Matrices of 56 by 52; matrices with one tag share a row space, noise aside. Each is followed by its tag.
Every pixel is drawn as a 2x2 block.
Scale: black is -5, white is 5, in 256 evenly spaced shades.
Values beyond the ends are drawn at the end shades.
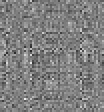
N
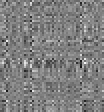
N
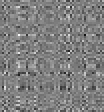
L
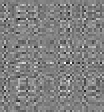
L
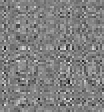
L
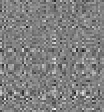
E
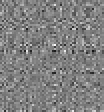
E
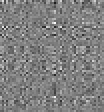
E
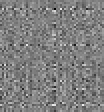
E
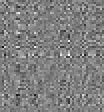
L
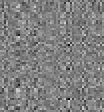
L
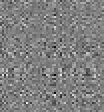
E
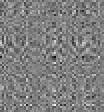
E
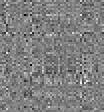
N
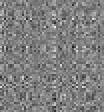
E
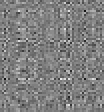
L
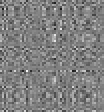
E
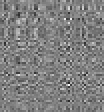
L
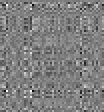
N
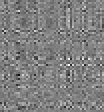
L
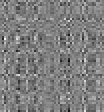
L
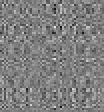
E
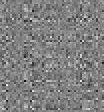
N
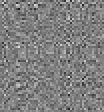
L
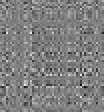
N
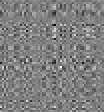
E
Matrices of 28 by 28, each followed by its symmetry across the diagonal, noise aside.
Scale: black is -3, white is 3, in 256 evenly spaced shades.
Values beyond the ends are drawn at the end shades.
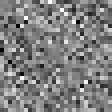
antisymmetric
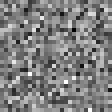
antisymmetric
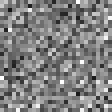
symmetric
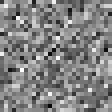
symmetric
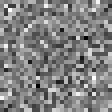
symmetric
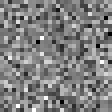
antisymmetric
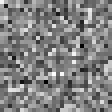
symmetric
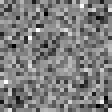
symmetric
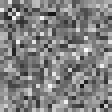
symmetric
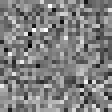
antisymmetric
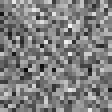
antisymmetric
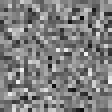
antisymmetric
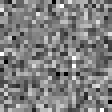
antisymmetric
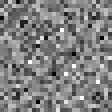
symmetric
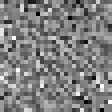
antisymmetric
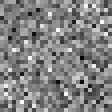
symmetric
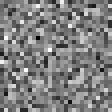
symmetric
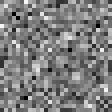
symmetric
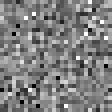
antisymmetric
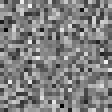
antisymmetric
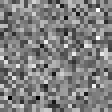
antisymmetric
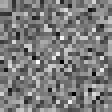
symmetric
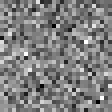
antisymmetric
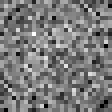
symmetric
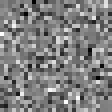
antisymmetric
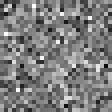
symmetric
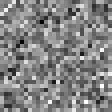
symmetric
